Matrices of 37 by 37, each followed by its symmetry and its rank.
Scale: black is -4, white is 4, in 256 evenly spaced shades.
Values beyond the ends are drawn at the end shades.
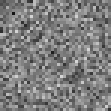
symmetric, full rank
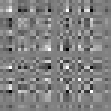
symmetric, rank two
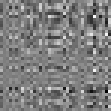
neither, rank three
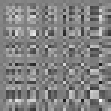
symmetric, rank two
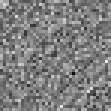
symmetric, full rank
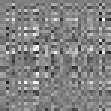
neither, rank three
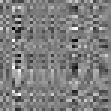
neither, rank three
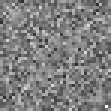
symmetric, full rank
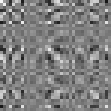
symmetric, rank two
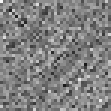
symmetric, full rank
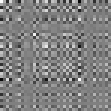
symmetric, rank two
